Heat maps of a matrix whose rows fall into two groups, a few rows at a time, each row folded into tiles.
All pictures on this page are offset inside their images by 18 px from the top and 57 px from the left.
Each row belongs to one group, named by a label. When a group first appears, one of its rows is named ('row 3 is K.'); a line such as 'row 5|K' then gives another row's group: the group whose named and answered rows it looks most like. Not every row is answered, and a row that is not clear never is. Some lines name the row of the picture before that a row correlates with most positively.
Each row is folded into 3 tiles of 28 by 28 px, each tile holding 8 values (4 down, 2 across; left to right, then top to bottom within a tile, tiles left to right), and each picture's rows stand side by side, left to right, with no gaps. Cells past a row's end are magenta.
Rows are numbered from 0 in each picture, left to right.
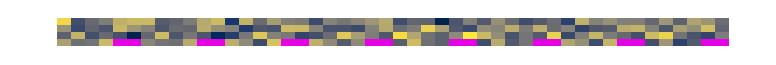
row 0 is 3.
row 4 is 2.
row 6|3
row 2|3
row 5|2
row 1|3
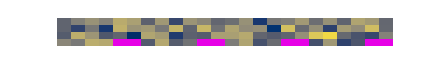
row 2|2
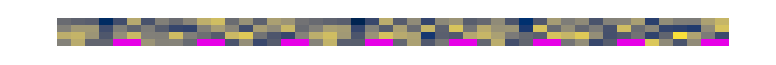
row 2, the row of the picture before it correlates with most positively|3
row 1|3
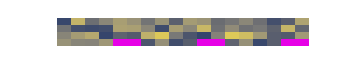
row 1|2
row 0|3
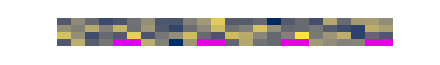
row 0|2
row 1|3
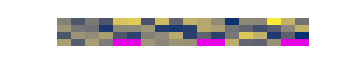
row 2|3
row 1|3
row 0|3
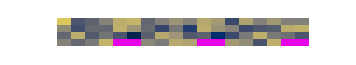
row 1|3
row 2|3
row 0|3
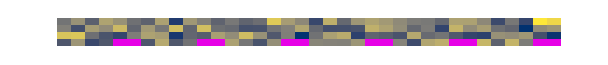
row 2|3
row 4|3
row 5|3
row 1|2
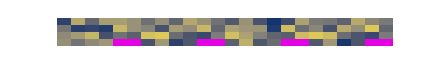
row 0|3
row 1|2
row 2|2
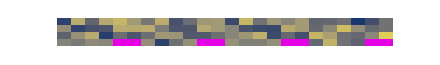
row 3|2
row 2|3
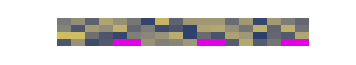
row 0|2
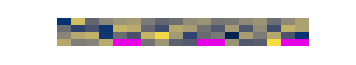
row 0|3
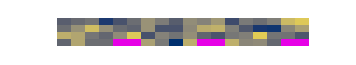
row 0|2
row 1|3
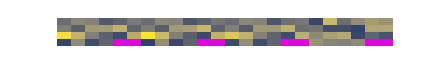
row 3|3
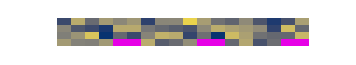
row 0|3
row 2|2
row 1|3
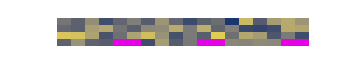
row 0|2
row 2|3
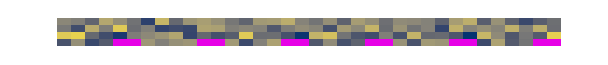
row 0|2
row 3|2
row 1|3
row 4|3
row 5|2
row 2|3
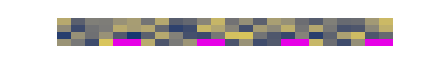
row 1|3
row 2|2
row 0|3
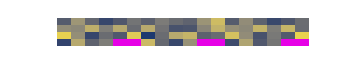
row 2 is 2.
